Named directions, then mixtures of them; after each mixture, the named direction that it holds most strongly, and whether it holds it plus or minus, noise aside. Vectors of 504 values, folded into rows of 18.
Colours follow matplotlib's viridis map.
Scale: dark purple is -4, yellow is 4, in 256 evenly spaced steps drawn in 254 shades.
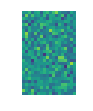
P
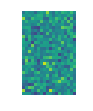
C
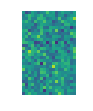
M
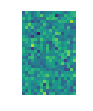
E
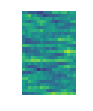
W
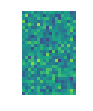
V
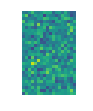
V, plus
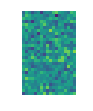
E, plus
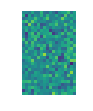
P, minus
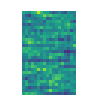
W, minus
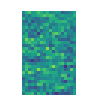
W, minus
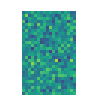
V, plus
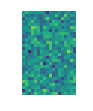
M, minus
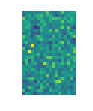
C, plus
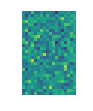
P, minus
